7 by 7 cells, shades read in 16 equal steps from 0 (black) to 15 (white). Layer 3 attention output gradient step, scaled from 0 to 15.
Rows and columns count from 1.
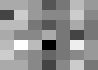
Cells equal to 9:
6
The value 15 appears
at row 5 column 2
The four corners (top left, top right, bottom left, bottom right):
10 9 10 7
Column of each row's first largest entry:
6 2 1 1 2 1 6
